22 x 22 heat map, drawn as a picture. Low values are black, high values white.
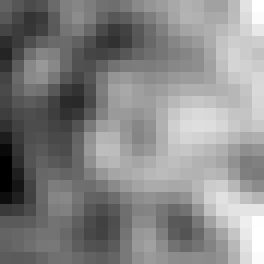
Ninth with the lowest average: middle left. Grain: blotchy. Lone odd cells: none. Slope: up to the right.
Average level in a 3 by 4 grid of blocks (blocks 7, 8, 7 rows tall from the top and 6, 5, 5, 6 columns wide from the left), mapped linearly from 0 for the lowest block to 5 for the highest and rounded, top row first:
1 1 3 5 / 0 3 4 5 / 1 1 3 5
